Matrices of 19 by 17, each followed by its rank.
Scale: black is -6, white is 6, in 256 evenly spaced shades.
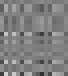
one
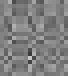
two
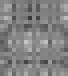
two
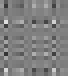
one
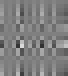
one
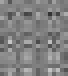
two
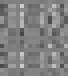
two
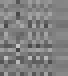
two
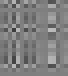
one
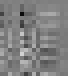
two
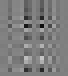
one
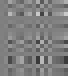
one
